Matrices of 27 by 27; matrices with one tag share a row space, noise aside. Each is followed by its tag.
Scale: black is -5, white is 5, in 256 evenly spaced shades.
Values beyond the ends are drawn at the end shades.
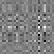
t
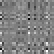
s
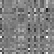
s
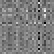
t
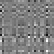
s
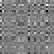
s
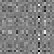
t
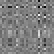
t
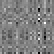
t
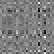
t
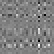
t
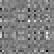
s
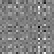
t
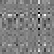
t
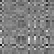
s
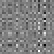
t
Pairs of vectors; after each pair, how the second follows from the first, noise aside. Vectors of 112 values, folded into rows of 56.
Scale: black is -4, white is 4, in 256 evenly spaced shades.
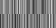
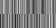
copied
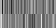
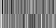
copied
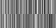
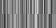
sign-scrambled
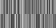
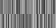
reversed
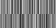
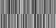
reversed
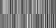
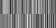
copied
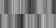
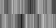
copied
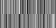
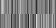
reversed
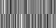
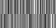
reversed
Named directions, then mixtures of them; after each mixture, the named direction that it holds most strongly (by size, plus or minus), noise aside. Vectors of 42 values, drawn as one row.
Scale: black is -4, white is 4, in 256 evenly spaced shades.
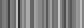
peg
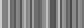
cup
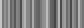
cup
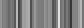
peg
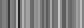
peg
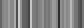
peg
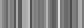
cup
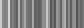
cup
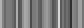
cup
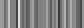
peg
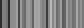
cup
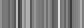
peg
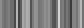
peg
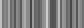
cup
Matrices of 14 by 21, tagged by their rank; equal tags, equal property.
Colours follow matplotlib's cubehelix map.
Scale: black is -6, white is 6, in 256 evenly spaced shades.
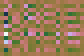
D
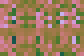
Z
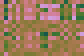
Z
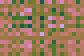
Z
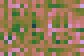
Z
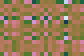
D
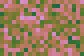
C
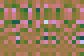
D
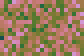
C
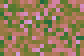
C
